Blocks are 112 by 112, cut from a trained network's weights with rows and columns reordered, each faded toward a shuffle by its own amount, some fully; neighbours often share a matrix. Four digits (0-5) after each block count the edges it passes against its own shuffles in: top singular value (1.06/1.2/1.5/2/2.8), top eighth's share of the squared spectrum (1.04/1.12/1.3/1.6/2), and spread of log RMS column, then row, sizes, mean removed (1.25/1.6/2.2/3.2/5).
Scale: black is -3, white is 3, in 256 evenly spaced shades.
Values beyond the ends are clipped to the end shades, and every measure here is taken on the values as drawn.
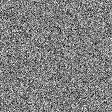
1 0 0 0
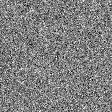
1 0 0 0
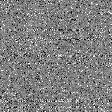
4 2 0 2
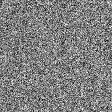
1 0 0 0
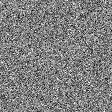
0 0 0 0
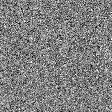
1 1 0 0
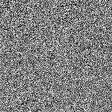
0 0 0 0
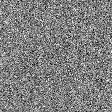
1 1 0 0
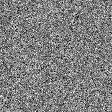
0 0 0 0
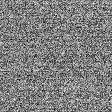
2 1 0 0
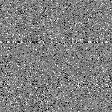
3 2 0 2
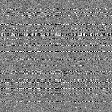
5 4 1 4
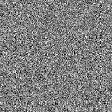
4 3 2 1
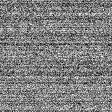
4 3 0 1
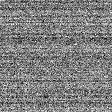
4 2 0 1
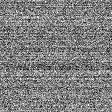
4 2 0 1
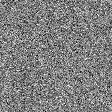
2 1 0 0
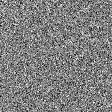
1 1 0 0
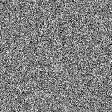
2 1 0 0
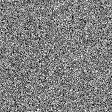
1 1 0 0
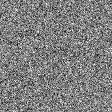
1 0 0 0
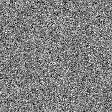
2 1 0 0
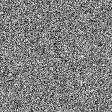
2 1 0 0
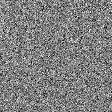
1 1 0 0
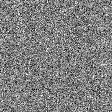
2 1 0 0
